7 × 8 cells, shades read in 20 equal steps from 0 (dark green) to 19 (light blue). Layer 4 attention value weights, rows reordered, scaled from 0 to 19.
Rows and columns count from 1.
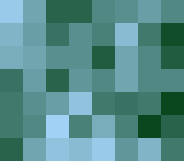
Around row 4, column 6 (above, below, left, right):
13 6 9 9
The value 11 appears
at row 4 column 4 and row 7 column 6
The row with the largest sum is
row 7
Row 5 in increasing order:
0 6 7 7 7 10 12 17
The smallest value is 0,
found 2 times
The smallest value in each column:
4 9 4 4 3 6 0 0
